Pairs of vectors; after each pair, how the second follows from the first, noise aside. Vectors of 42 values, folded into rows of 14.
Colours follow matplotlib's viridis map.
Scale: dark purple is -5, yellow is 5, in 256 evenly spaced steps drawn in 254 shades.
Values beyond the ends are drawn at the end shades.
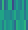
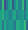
copied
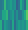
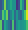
scaled up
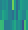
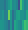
wrapped around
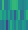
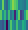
scaled up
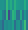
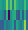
scaled up
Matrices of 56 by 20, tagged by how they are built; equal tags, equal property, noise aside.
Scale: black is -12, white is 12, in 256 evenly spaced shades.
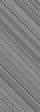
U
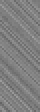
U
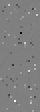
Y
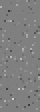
Y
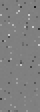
Y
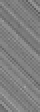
U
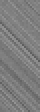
U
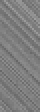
U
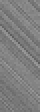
U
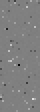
Y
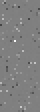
Y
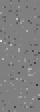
Y
